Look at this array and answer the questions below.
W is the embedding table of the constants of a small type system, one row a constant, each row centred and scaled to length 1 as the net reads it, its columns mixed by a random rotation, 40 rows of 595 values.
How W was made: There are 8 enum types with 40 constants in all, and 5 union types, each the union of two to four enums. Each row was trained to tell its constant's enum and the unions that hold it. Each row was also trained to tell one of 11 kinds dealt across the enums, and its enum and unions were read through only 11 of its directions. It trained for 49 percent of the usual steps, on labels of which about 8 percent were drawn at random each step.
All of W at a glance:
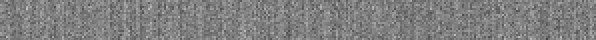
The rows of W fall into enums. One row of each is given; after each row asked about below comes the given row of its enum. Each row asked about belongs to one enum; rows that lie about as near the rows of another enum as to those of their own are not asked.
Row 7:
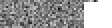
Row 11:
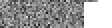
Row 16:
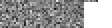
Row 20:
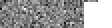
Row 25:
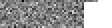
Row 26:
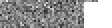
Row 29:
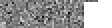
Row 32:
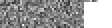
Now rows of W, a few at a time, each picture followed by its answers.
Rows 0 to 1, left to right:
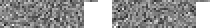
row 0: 11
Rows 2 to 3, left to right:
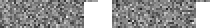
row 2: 11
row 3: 32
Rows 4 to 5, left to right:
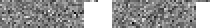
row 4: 16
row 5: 7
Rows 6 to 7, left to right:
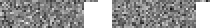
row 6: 7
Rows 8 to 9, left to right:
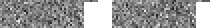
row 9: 7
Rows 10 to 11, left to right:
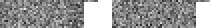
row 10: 20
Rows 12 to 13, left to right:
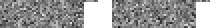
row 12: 20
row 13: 16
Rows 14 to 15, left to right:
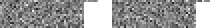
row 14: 7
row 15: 32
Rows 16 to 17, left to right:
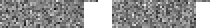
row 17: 26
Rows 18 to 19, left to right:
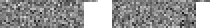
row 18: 32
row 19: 25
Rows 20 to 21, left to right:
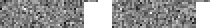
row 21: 11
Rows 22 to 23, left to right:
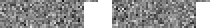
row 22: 7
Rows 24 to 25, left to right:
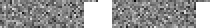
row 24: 16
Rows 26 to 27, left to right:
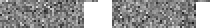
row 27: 25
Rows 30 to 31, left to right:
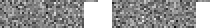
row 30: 11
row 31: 20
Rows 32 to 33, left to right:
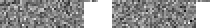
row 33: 26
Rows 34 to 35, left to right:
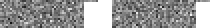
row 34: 26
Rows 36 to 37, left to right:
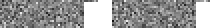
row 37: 16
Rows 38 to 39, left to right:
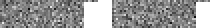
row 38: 32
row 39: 16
